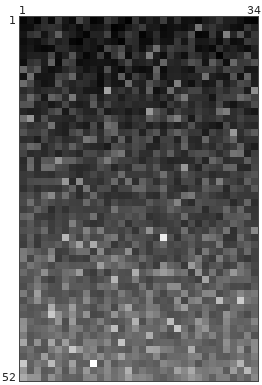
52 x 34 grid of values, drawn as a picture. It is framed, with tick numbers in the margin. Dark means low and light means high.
There is an overall slope up to the bottom. No regular stripes run through it. No single row or column stands out from its neighbours. Overall the values sit about 30% of the way up the scale. Fine speckle covers the field.
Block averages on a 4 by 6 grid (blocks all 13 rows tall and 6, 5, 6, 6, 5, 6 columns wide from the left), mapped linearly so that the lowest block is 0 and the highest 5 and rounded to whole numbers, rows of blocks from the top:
0 0 0 0 0 1 | 2 2 2 2 2 2 | 3 3 3 3 3 3 | 5 5 5 5 5 5
